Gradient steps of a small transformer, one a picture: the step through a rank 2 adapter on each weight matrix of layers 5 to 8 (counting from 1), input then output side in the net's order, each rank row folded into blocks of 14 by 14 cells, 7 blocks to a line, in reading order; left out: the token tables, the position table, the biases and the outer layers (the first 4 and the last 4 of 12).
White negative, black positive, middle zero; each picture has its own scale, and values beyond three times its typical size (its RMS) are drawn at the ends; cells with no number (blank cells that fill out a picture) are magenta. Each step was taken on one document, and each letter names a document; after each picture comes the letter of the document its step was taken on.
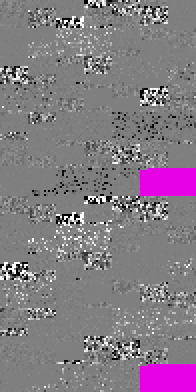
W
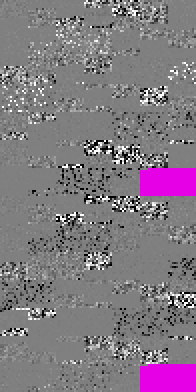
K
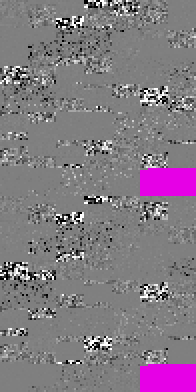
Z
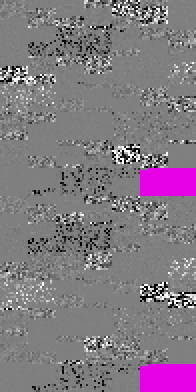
K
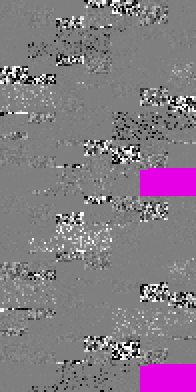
W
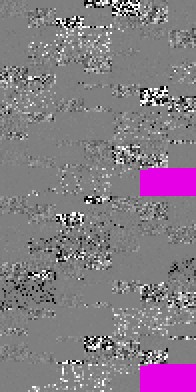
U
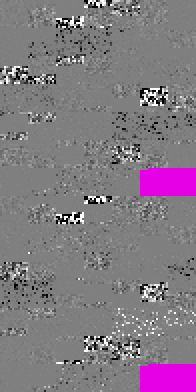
W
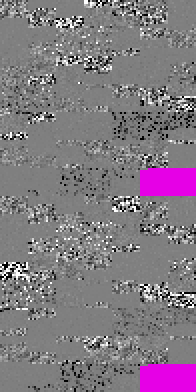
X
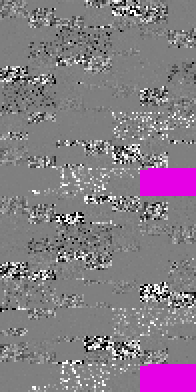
Z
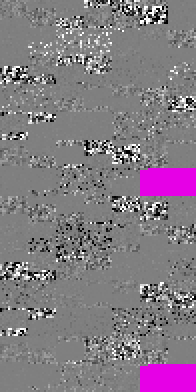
Z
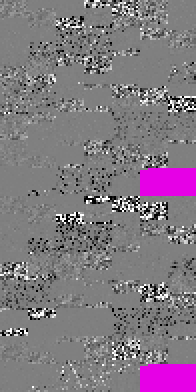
K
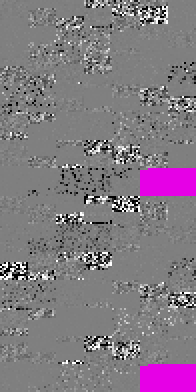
U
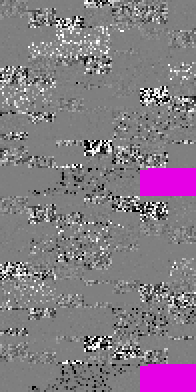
Z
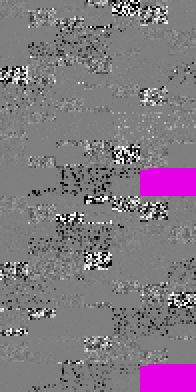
K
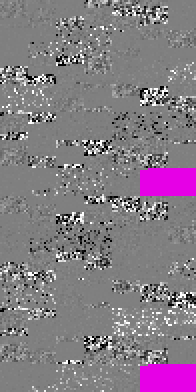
W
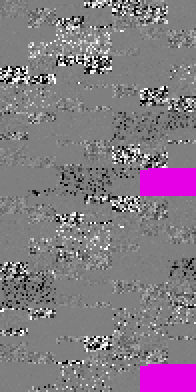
U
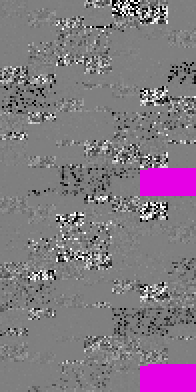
K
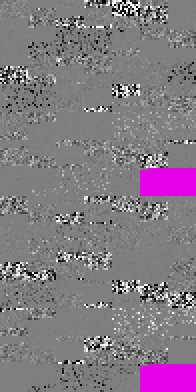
U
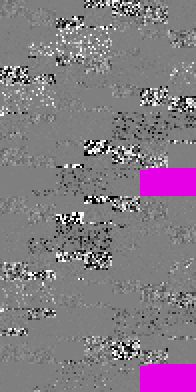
U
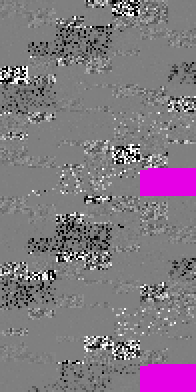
K
